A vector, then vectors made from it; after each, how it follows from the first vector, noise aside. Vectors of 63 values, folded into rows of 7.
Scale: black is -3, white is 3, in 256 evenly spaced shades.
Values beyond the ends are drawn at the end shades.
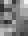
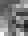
reversed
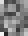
wrapped around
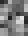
wrapped around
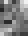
copied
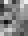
copied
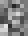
wrapped around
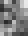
copied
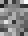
sign-scrambled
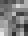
reversed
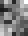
copied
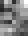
copied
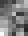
reversed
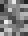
sign-scrambled
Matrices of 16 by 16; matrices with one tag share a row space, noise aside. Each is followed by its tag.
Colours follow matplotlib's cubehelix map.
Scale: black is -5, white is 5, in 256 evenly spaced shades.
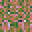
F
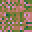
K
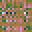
K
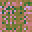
K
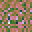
F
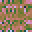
K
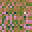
K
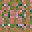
F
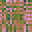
K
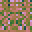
F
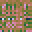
K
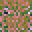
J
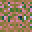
F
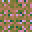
F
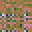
K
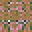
F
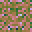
F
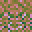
F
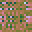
K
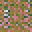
J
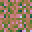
F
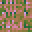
K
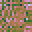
K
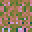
F
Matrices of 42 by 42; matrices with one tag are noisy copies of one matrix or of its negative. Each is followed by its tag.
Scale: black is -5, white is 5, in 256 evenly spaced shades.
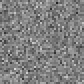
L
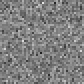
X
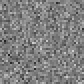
L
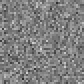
L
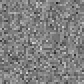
L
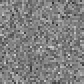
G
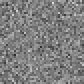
G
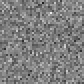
X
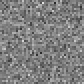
X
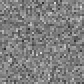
X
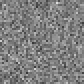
L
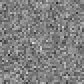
L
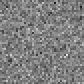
X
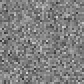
L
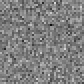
X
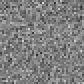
X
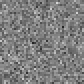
L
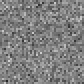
X
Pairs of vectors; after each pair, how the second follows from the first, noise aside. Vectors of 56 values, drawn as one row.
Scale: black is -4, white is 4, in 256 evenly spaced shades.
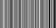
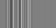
partly zeroed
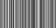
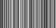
shuffled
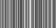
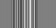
partly zeroed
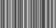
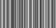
reversed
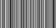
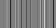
partly zeroed
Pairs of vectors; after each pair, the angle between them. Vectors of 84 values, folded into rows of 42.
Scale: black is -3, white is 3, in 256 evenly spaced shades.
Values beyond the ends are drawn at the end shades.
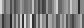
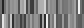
partly opposed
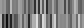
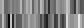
orthogonal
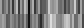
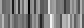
nearly parallel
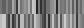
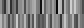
partly aligned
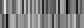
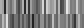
nearly opposite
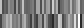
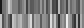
partly opposed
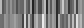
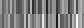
nearly parallel
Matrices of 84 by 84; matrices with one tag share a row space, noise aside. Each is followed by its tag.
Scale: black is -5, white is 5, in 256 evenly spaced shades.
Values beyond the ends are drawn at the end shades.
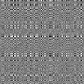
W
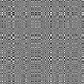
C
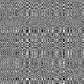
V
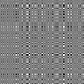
V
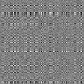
W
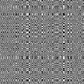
V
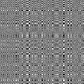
V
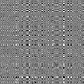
V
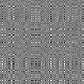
C
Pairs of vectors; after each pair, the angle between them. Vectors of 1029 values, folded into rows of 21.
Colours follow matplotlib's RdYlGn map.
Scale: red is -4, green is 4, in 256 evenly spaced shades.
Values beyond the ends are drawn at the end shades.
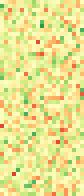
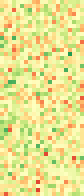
orthogonal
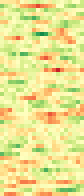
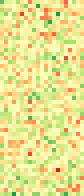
partly opposed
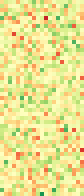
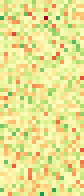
nearly parallel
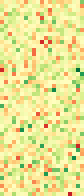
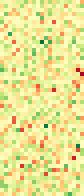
nearly opposite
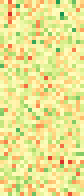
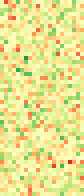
partly aligned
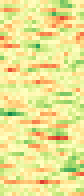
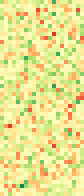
orthogonal
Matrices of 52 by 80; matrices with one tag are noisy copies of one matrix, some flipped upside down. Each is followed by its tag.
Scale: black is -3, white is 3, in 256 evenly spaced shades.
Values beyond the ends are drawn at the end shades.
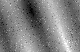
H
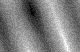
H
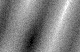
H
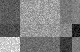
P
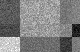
P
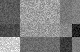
P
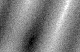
H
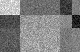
P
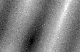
H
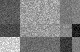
P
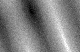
H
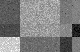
P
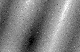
H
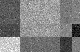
P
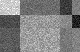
P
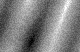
H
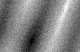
H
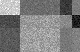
P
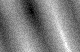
H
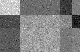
P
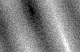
H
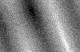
H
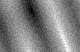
H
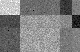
P
